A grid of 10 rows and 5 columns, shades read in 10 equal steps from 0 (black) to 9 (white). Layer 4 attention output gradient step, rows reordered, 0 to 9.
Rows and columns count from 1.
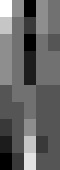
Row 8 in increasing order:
2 3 3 3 5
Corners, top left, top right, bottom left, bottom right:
9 4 0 3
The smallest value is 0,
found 3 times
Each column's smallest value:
0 2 0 2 3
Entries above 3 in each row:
4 4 3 4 4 2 1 1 1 1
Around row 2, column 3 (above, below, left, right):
0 0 4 5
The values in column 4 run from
2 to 5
